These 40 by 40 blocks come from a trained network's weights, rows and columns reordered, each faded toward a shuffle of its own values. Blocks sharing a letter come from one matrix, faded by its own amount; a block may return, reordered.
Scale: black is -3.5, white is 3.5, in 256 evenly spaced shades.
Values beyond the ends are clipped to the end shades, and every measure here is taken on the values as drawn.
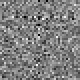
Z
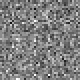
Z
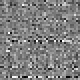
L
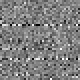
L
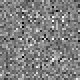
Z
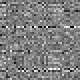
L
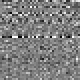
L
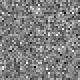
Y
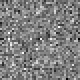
Y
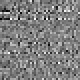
L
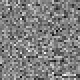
Z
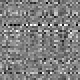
L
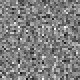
Z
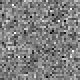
Y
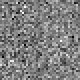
Z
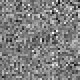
Z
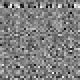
L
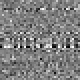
L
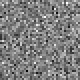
Y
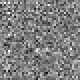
Z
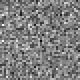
Y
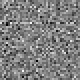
Z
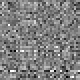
L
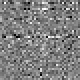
L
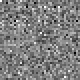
Y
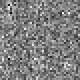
Y
